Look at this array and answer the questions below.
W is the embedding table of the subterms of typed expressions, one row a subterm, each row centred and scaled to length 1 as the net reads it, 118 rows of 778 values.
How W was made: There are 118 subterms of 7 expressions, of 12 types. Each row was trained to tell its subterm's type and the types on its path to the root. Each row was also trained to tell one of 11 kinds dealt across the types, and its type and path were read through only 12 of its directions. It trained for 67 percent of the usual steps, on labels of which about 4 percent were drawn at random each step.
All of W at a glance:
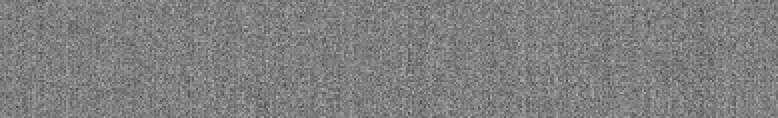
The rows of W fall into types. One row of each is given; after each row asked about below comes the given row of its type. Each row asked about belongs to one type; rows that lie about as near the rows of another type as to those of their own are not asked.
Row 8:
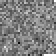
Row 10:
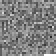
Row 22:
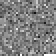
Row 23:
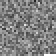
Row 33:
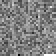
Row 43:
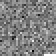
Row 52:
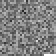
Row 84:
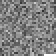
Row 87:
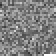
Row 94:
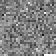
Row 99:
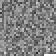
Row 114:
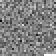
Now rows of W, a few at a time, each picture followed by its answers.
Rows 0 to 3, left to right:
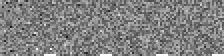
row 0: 43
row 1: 52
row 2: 84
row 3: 52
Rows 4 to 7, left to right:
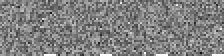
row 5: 114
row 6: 8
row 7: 43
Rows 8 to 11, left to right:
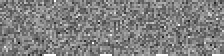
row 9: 99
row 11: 23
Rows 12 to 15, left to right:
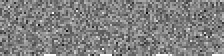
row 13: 114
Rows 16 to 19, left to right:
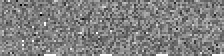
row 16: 43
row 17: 52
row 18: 52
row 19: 84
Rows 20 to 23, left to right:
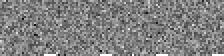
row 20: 99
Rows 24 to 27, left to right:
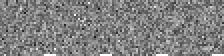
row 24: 33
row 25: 94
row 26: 22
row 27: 8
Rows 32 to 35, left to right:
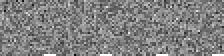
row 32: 8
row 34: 84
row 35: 94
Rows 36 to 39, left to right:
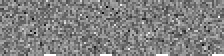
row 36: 33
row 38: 43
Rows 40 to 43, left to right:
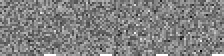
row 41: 114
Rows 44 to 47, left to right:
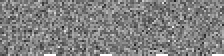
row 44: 84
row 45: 84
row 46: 10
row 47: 22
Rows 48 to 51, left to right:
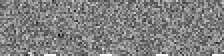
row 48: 114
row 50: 52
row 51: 99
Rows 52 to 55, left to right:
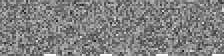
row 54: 52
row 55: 99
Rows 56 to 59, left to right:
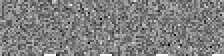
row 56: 43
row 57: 99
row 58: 99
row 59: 52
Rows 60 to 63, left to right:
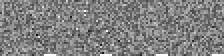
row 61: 94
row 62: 8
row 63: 10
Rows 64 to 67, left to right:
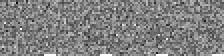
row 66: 94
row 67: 22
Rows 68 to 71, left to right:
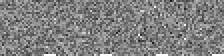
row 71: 94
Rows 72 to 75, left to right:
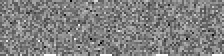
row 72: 22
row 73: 23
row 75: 10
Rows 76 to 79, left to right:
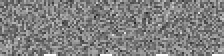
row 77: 43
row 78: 84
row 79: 52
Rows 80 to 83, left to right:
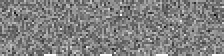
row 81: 52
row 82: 10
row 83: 33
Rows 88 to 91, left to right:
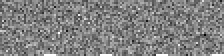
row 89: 33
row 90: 87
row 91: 10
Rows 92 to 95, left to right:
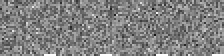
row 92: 114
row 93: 87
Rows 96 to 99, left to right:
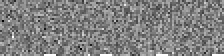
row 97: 84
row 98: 33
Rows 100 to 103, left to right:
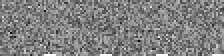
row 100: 22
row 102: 84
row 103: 22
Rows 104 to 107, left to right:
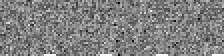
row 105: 22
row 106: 33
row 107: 33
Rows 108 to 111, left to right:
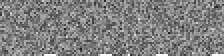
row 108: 87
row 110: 33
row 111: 10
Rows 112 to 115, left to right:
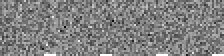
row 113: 99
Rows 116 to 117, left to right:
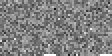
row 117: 10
